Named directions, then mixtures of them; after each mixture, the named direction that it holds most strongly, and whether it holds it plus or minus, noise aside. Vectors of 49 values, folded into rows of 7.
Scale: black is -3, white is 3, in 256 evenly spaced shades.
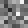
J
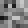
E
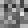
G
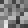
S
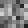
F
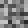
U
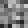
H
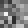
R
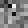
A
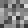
F, plus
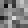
E, plus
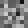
J, minus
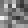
E, minus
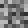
U, plus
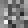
U, plus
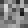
G, minus
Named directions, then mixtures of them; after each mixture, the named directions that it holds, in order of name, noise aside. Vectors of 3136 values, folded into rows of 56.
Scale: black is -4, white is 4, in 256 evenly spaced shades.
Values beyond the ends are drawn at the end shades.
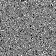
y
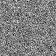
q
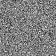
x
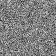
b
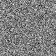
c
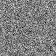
c, q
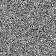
b, x, y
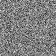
c, q, x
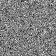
b, y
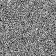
b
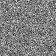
q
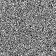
c, q, y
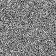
b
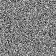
c, q, x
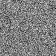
b, q, x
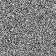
c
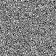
q, y
